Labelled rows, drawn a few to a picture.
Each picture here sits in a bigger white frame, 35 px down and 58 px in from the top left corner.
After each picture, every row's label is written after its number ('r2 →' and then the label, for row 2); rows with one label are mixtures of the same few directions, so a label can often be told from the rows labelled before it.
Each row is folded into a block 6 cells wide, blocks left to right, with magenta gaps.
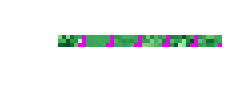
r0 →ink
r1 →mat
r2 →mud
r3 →ink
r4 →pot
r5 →mud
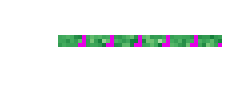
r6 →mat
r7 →mud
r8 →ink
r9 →mud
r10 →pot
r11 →pot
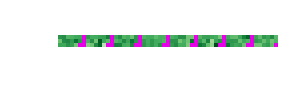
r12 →mud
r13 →pot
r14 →ink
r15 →pot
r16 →mat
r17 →pot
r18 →mat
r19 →ink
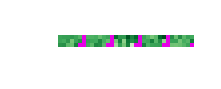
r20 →pot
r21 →pot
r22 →pot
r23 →mat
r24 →ink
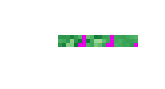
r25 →pot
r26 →mud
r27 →mat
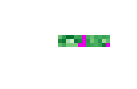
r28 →mud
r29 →mud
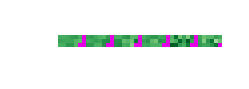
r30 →ink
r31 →ink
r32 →mat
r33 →mud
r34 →ink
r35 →mud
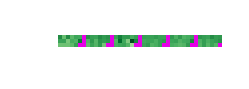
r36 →ink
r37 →pot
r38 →mud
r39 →pot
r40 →ink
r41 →pot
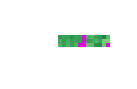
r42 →pot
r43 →ink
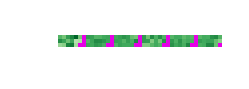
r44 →ink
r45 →mud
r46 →mat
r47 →ink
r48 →pot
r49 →ink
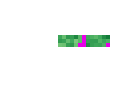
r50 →ink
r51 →mat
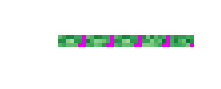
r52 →mud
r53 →mud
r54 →mud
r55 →ink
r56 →mud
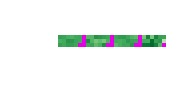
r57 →mud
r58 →mud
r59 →mat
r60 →ink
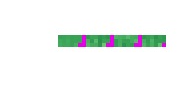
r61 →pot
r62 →pot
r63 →pot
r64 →pot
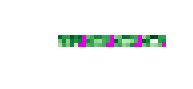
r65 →pot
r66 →mud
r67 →mud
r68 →mud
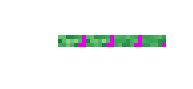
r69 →mud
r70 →mud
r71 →pot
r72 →ink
